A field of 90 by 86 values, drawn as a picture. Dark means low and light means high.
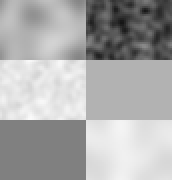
The table splits into 3 rows of 2 panels. Panel 1,1: high, smooth. Panel 1,2: low, blotchy. Panel 2,1: very high, blotchy, faint in contrast. Panel 2,2: high, flat. Panel 3,1: middling, flat. Panel 3,2: very high, smooth, faint in contrast.
